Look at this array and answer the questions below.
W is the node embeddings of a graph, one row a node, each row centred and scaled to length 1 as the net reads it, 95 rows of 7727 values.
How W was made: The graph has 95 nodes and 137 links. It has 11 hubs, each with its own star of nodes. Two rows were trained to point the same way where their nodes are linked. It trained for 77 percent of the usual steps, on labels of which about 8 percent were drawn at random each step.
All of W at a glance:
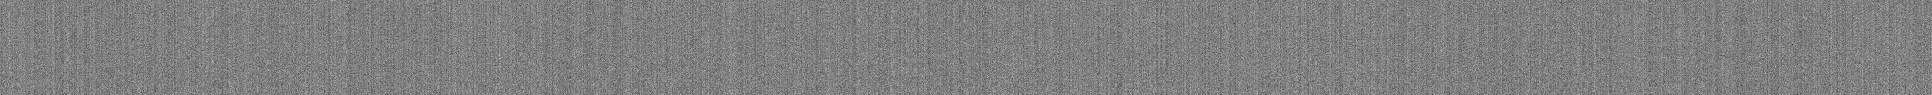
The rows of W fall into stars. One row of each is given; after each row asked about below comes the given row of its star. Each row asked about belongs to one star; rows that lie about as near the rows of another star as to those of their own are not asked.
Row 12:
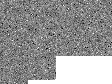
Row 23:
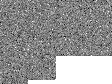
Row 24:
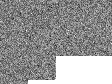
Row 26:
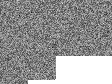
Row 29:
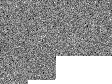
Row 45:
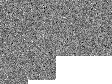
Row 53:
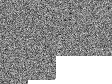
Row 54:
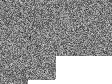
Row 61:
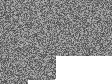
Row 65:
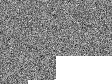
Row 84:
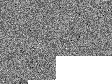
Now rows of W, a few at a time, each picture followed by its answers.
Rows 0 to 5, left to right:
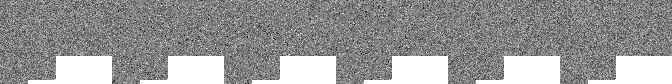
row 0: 12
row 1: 24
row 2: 23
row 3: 45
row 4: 61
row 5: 29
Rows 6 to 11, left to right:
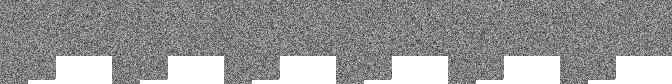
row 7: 23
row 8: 24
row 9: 24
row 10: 45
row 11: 53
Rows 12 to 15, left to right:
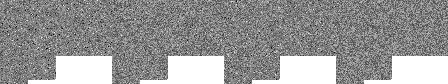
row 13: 45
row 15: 65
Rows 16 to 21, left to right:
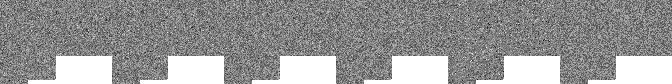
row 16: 23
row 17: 54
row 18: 84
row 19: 84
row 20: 53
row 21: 54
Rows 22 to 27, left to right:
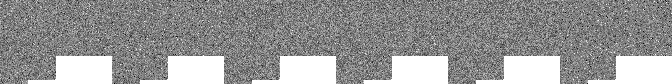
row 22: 29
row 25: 29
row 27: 65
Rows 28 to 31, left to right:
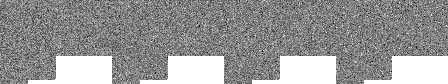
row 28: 45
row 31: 84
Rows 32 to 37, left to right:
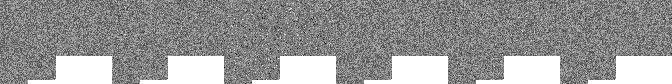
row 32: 29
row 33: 26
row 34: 65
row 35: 84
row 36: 26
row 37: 23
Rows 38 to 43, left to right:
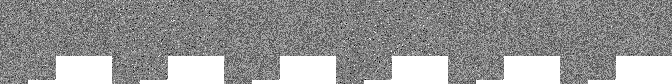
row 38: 54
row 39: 26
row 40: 45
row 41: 12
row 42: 54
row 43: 29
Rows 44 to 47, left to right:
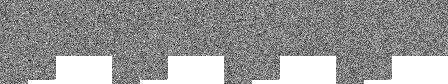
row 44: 61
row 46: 61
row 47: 12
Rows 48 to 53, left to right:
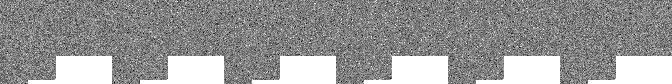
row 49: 26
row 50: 61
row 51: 26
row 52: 24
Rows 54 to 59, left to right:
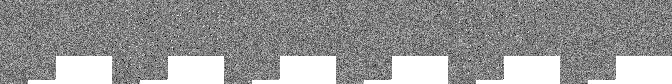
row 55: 23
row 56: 26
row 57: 29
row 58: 45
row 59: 65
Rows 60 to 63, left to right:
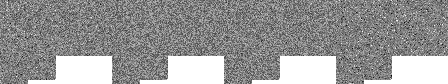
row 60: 53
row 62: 53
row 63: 26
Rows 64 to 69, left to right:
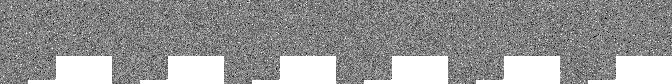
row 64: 12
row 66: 54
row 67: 45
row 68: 53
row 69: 12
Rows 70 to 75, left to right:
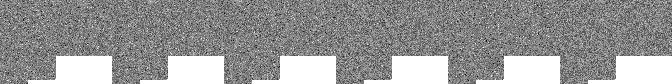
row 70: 61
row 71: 53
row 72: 45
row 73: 24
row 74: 54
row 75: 53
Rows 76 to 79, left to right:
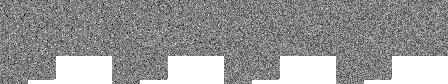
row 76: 84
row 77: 24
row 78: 24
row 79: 23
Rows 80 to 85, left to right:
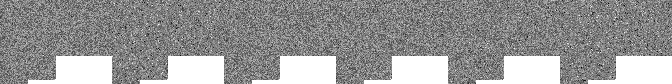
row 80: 53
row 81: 61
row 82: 24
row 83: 84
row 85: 84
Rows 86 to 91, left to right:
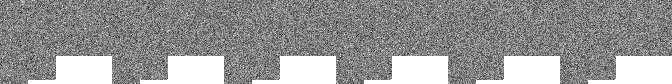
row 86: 84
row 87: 45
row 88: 54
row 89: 53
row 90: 23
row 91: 53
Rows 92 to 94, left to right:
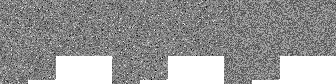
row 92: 45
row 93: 24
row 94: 26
